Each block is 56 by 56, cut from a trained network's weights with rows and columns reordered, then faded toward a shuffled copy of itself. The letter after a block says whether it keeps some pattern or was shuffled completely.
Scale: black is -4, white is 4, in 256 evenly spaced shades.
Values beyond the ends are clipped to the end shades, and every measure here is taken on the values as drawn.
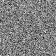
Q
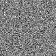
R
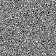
R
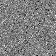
Q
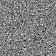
Q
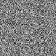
R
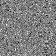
Q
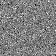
Q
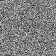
Q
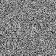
R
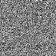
R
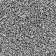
Q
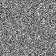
R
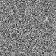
R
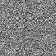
R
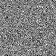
R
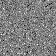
Q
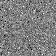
Q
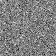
Q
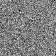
Q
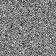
Q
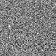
R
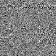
R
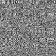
R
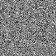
R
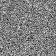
Q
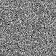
Q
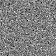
R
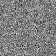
R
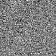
R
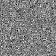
R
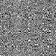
R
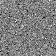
Q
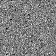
R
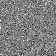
Q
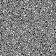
Q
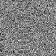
R
